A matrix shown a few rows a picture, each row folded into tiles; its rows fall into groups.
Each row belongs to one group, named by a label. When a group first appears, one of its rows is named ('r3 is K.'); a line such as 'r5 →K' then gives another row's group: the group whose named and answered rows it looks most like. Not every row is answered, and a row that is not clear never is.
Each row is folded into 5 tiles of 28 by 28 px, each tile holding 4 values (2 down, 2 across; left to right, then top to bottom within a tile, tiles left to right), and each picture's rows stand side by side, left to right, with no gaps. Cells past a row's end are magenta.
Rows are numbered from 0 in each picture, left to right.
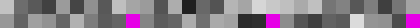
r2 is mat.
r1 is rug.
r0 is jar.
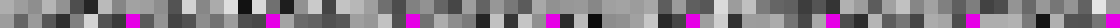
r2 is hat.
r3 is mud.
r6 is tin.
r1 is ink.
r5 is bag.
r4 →ink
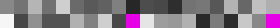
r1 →mud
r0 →hat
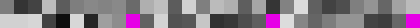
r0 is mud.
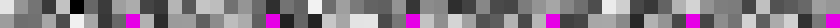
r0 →jar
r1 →hat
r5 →jar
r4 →tin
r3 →jar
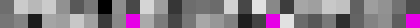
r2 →hat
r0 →bag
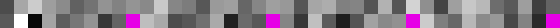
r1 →mat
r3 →hat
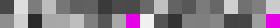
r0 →bag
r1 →mat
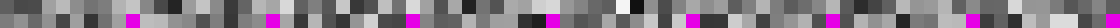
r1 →mud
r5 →tin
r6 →mud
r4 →jar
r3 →rug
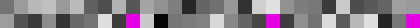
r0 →hat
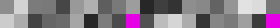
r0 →mat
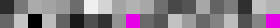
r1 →jar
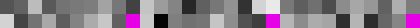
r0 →hat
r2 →mud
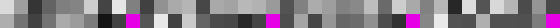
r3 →ink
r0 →ink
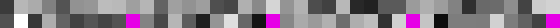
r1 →tin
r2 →jar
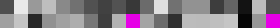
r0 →bag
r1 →bag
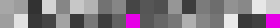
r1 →rug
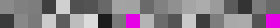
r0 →jar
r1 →hat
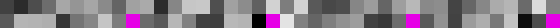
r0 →mud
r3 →ink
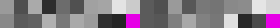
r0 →rug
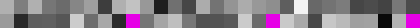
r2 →bag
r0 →mat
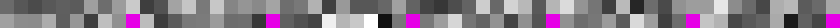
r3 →mud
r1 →hat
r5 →mat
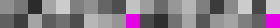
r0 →tin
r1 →tin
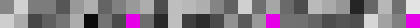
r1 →tin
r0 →mat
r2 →tin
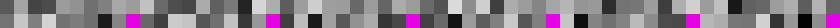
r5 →ink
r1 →jar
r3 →rug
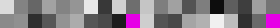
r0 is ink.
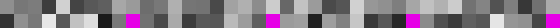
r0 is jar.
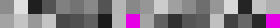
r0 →jar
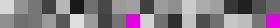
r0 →jar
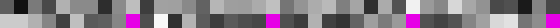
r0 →mud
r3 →bag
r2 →tin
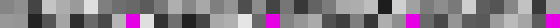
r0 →ink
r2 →mud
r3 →tin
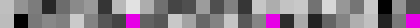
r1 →jar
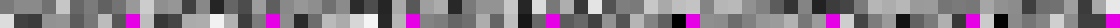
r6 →hat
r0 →hat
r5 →bag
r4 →rug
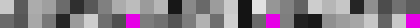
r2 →bag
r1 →ink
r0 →tin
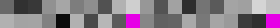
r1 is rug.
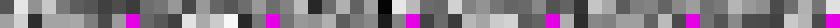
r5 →tin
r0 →bag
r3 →bag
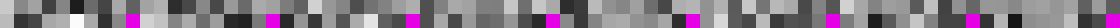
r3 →rug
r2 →rug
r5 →ink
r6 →ink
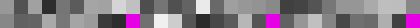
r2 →mud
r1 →mud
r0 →rug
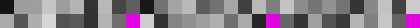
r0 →hat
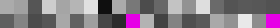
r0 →ink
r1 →hat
